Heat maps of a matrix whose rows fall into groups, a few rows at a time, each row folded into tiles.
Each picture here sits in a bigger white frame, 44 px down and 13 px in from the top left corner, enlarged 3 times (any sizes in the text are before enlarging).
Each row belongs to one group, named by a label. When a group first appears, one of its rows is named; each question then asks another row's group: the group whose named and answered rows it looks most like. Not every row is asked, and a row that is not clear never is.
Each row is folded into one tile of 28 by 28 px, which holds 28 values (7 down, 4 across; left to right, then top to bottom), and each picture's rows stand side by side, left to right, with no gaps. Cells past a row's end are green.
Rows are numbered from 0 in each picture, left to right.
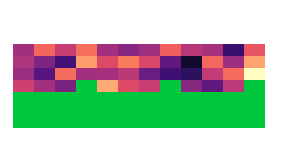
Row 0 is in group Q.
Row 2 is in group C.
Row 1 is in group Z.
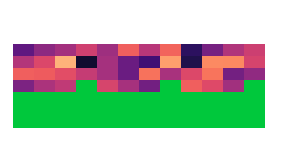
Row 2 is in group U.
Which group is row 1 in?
Q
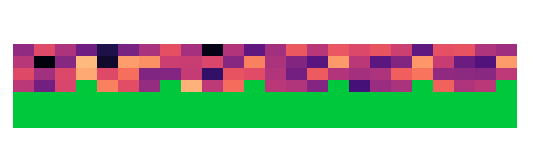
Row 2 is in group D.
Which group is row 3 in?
Q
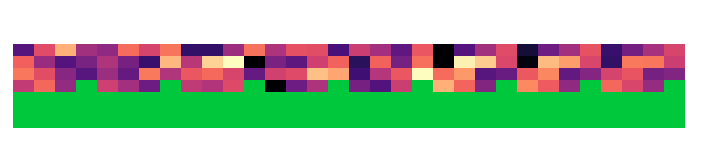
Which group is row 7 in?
U
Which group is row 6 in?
U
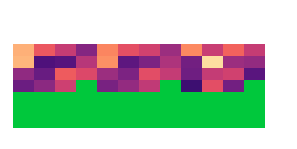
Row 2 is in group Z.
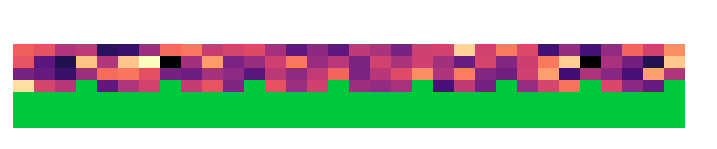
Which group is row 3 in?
D
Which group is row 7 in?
Q
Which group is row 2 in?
Z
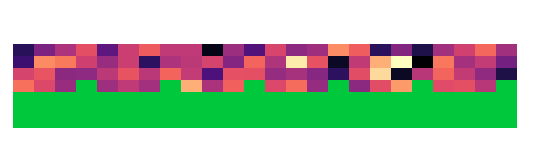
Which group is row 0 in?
U
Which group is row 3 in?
Z
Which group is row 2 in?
D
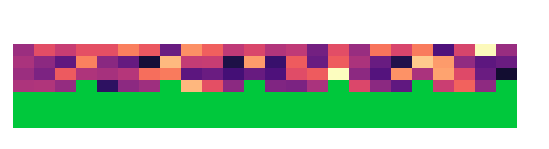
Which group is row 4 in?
Q
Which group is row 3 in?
C
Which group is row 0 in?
Q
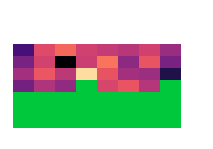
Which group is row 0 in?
C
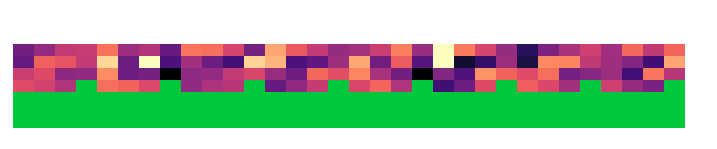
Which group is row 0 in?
U
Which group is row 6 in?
U
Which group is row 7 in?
Q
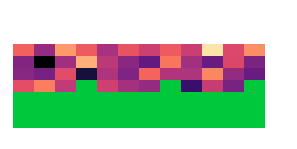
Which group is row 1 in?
Q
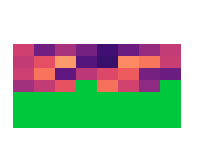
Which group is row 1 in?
U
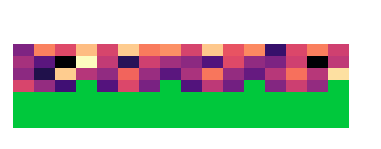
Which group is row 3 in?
C
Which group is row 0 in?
Q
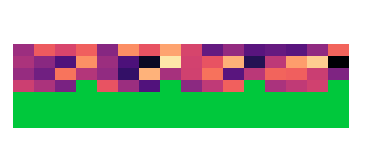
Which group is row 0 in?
Q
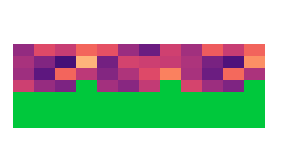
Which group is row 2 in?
Q
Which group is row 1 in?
C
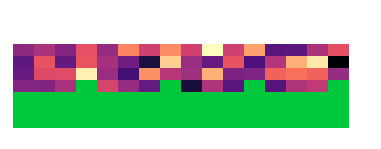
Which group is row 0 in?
C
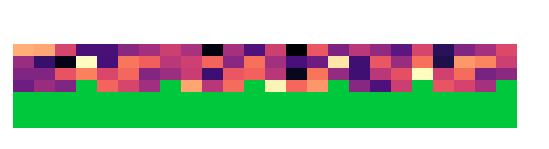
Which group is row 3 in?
D
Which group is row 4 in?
C
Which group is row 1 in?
U
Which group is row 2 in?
D
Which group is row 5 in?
U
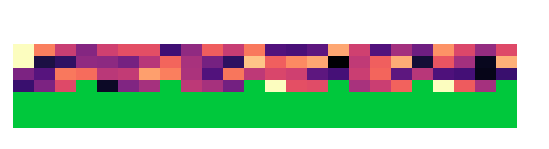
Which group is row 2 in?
Q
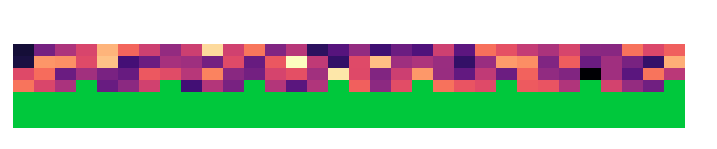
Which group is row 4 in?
D
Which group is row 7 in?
Q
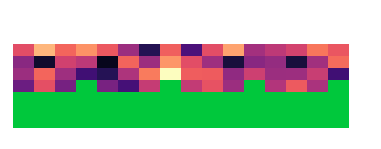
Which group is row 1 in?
C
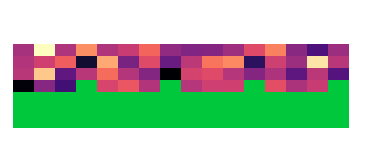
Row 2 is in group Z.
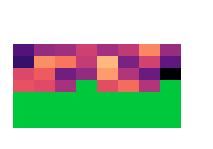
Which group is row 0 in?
U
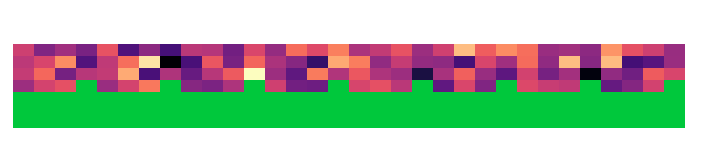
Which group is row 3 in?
Q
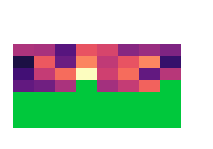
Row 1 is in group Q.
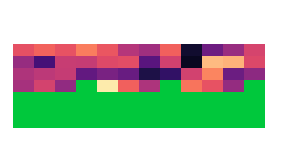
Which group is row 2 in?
U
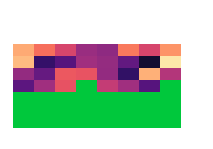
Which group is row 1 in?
Q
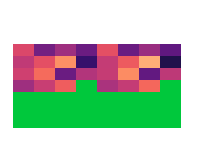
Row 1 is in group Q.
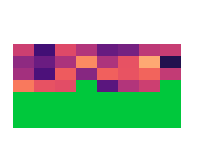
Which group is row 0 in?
D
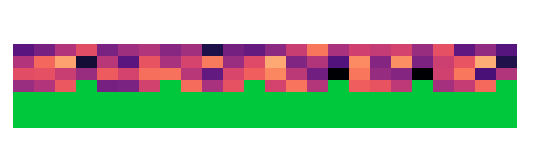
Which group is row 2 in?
D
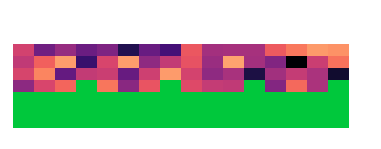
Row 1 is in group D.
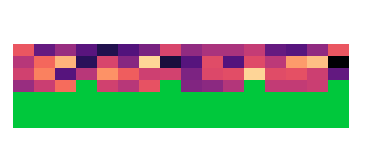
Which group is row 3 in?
Z
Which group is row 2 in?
C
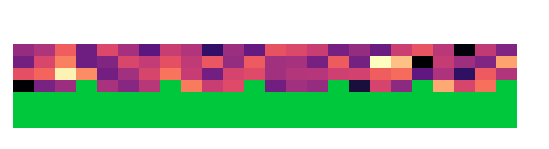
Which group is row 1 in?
C
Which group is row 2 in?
D
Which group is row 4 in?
Z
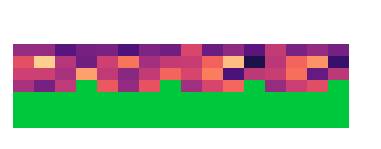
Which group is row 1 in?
D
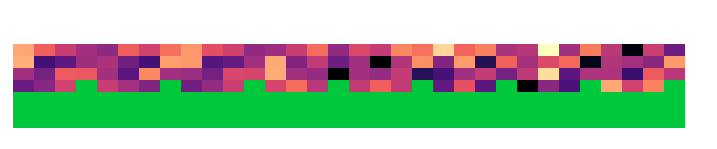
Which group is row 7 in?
D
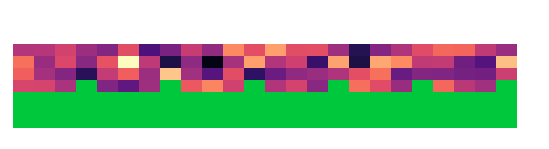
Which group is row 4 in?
U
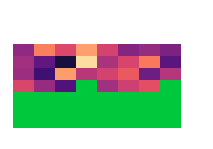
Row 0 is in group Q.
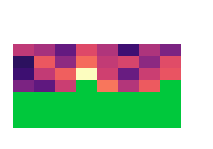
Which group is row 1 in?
D
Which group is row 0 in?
C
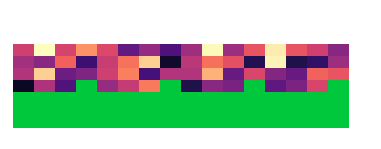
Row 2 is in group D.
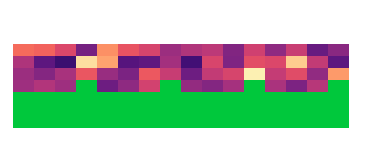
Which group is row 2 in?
C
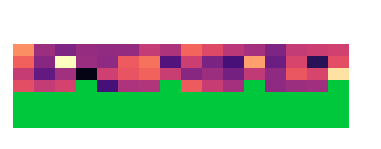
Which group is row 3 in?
C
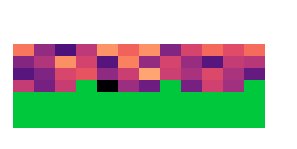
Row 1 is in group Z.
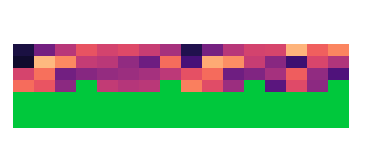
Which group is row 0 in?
U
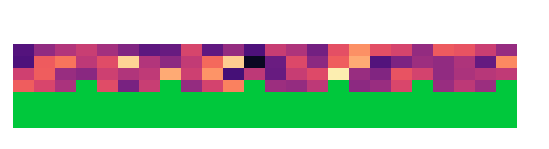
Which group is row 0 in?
U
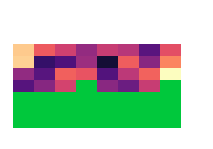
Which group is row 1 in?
C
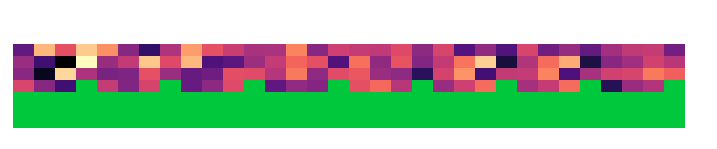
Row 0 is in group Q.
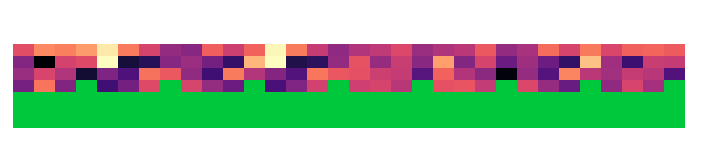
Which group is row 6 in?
Q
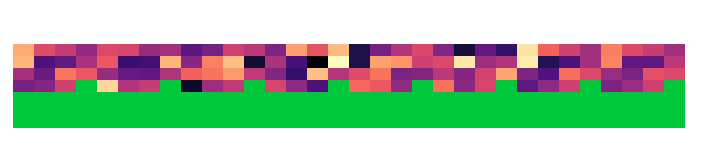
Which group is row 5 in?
D
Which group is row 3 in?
Q
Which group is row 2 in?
Z
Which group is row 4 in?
U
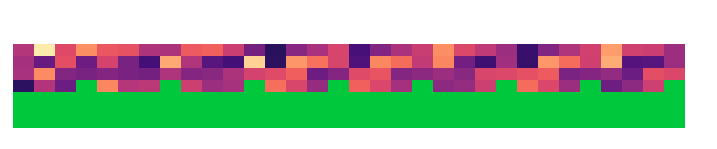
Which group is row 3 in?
U
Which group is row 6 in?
U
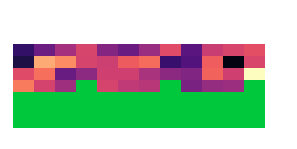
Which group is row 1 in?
Z
